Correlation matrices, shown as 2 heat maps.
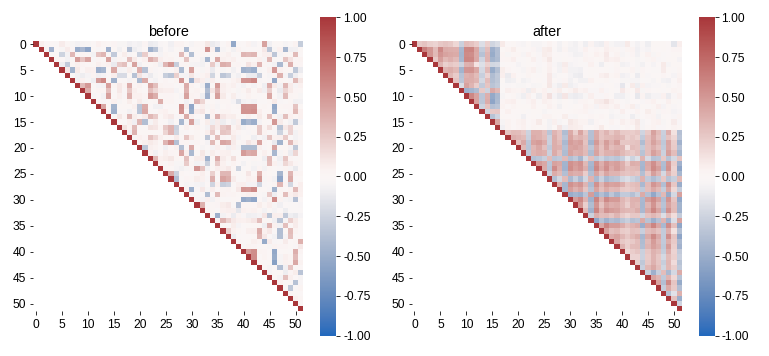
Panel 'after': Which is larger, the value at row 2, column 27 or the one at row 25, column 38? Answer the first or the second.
the second
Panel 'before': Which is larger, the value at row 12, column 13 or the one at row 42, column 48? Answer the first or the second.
the first
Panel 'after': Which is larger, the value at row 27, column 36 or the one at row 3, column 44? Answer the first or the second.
the first
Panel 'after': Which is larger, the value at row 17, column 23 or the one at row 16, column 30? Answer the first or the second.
the first
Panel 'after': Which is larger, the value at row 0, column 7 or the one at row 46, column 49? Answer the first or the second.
the second
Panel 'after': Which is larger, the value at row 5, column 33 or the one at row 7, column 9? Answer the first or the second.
the first
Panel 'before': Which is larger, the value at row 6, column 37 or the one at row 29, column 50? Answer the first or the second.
the second
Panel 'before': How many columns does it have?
52
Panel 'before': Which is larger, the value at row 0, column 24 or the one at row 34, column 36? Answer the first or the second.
the second
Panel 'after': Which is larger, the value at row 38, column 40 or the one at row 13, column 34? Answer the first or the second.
the first
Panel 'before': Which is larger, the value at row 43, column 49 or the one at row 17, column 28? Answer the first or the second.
the first
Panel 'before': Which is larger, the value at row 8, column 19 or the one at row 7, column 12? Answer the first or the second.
the second
